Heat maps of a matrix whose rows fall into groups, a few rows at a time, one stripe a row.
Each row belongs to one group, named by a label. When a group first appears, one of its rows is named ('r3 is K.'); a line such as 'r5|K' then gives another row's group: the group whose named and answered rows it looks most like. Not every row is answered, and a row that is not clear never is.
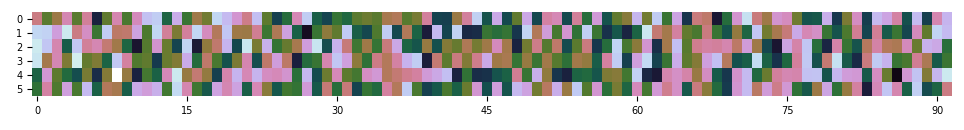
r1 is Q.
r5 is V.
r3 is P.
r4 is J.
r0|V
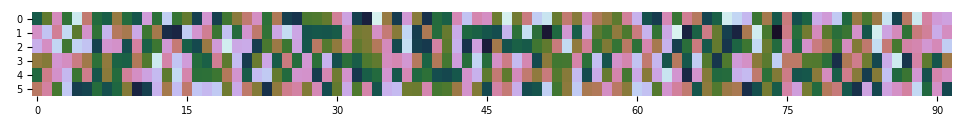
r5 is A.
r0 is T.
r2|Q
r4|V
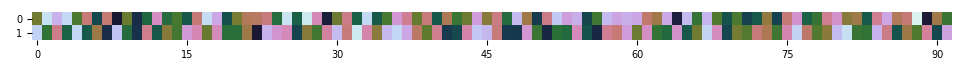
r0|A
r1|P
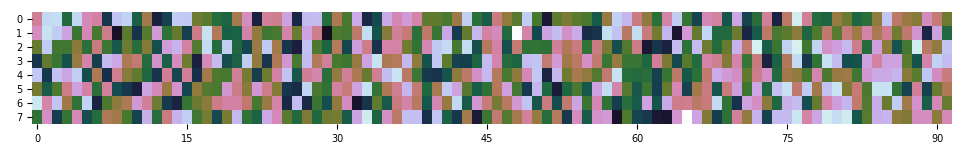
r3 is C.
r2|J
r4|P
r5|J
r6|Q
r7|J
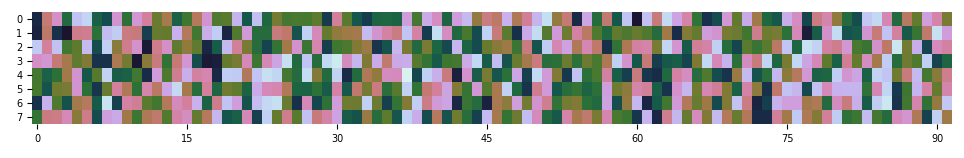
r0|T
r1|C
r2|Q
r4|J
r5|J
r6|J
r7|C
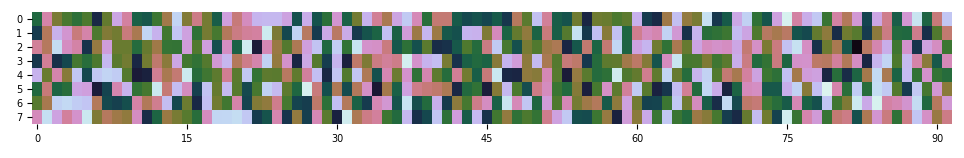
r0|J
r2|P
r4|P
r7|Q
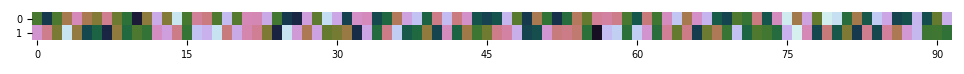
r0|J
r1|A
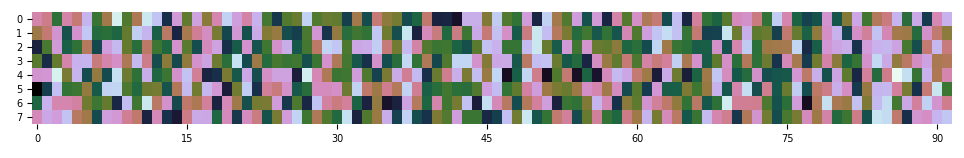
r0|V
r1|T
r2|C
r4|P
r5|C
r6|T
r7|Q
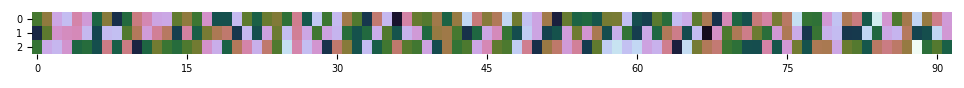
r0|T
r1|C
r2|A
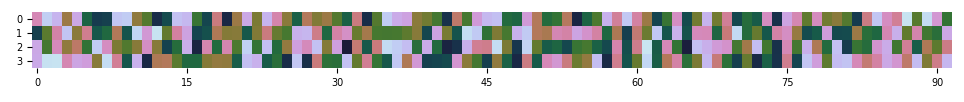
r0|P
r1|V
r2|P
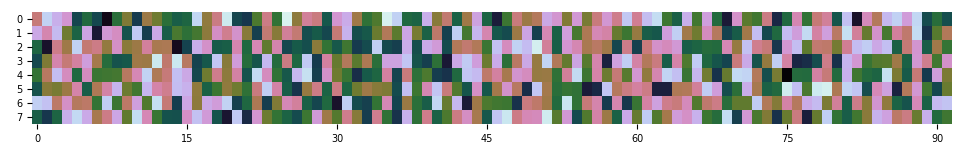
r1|Q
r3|V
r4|V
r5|J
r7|T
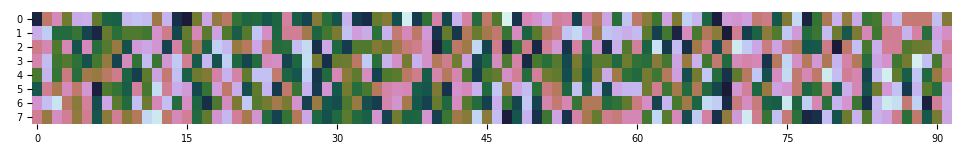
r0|T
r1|A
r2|V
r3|J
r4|J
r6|Q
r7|V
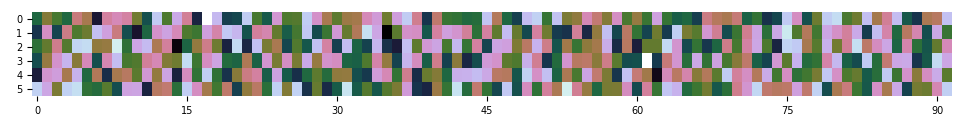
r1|J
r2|T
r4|T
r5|Q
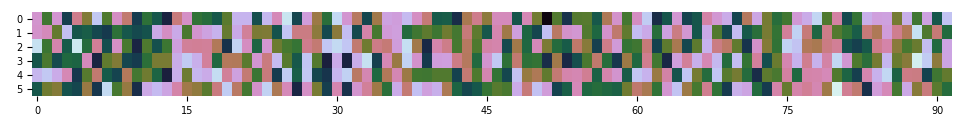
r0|P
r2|P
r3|J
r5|J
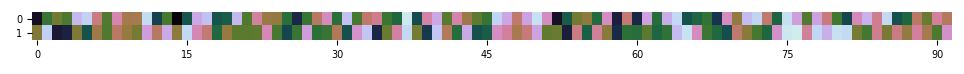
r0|T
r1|J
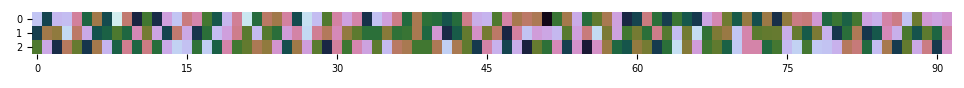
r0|P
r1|V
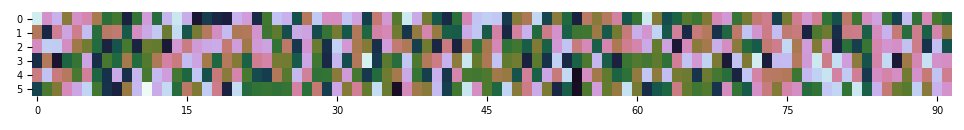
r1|V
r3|J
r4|Q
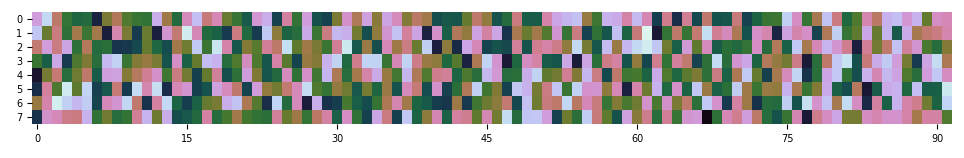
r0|A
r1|P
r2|A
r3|C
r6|Q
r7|T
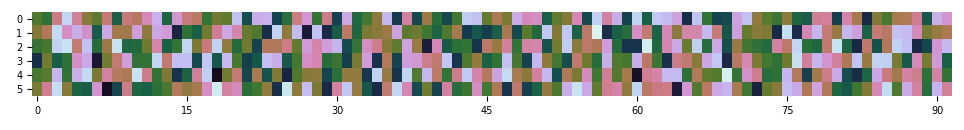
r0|V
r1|Q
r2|C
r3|J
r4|T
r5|A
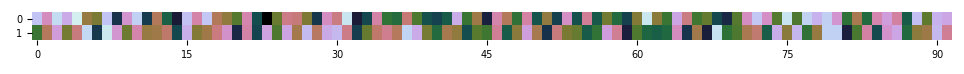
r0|Q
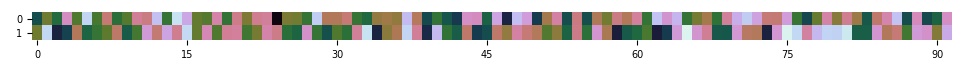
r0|V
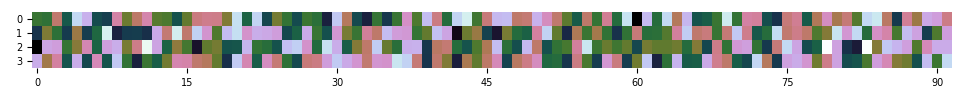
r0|T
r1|J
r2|C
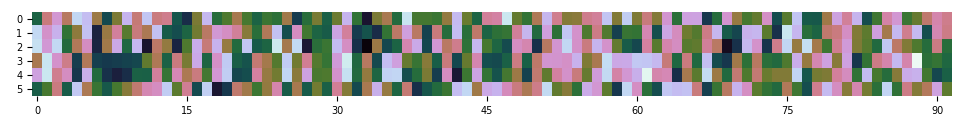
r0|T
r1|Q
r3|A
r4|A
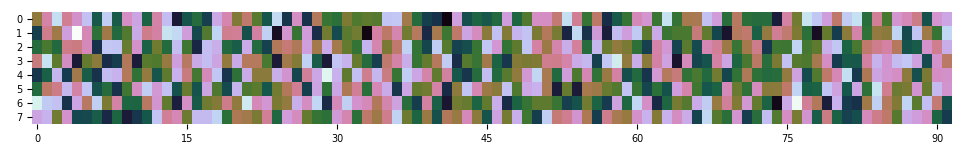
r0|Q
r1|V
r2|C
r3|A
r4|C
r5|T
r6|P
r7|A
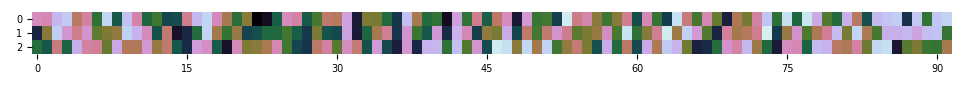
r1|T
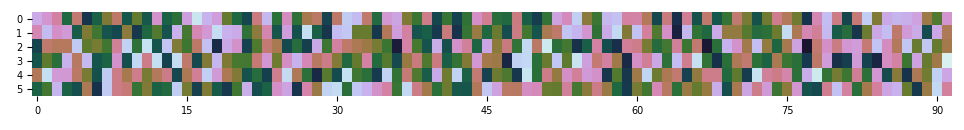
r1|A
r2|T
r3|V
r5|C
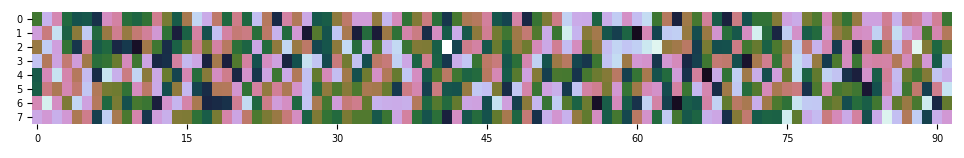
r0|A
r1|Q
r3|P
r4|C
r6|P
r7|Q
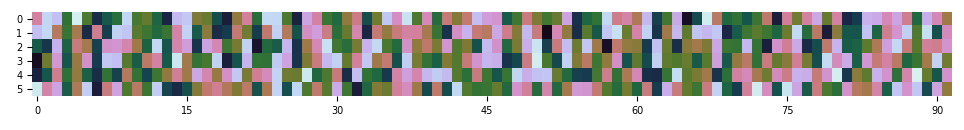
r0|P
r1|P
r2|C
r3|C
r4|J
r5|Q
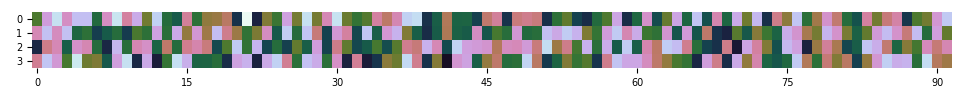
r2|T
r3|P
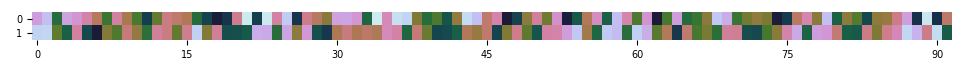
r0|P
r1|A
